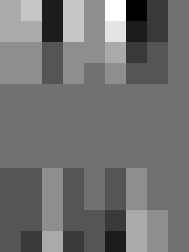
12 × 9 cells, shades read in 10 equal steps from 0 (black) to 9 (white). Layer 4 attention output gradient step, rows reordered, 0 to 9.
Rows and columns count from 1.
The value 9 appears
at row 1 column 6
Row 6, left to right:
4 4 4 4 4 4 4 4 4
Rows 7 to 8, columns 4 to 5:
4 4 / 4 4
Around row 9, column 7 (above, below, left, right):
4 5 3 4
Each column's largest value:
6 7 6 7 5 9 6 5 4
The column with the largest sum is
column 6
